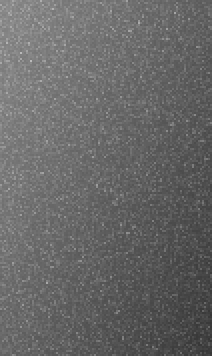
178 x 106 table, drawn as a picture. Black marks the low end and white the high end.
Stripes: none. Slope: up to the top left. Ninth with the lowest average: bottom right. Average level on the scale: 40%.
